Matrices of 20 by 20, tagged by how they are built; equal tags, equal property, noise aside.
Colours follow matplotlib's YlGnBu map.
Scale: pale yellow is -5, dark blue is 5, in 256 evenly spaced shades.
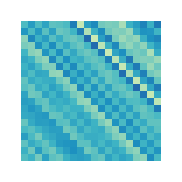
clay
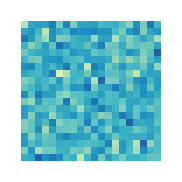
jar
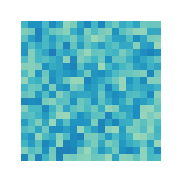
jar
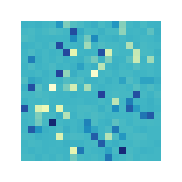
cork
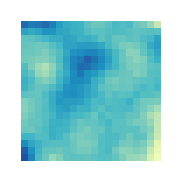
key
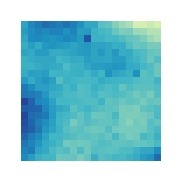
key
